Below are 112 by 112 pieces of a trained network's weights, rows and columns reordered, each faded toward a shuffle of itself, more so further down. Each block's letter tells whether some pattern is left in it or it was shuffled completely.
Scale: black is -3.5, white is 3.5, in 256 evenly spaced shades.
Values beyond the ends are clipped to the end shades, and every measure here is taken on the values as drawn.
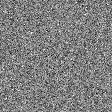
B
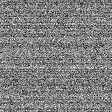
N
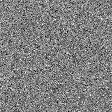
B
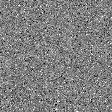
N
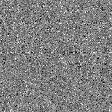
N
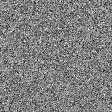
B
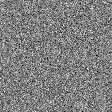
N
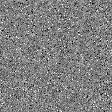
N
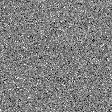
N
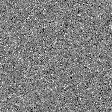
B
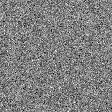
B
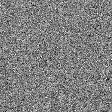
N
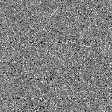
N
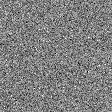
B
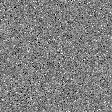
B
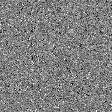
N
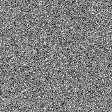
N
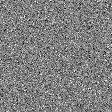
B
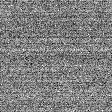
N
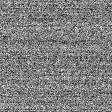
N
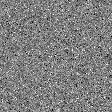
B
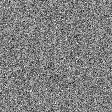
B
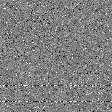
N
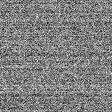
N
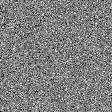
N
